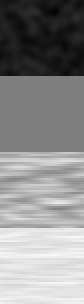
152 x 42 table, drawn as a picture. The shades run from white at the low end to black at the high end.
The table splits into 4 rows of 1 panel. Panel 1,1: very high, blotchy, faint in contrast. Panel 2,1: middling, flat. Panel 3,1: low, streaked across. Panel 4,1: very low, streaked across, faint in contrast.
